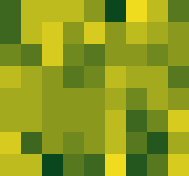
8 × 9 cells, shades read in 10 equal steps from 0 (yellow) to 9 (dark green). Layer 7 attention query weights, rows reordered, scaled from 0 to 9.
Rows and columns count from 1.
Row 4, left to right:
2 3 4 6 5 2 3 3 6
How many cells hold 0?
2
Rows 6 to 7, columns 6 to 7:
2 7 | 2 6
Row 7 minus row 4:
-1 4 0 -1 -1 0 3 5 -3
